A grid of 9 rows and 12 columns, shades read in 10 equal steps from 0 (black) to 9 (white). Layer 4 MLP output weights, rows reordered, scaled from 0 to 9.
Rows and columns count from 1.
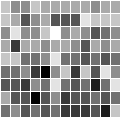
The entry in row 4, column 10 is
6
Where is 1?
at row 7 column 10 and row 9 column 11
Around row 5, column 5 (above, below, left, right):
5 0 4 8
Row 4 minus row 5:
-1 -5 2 2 0 -2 2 1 0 2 2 2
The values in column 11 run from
1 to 8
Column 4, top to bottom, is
7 5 5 6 4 2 5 0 4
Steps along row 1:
down same up down same same same same down up same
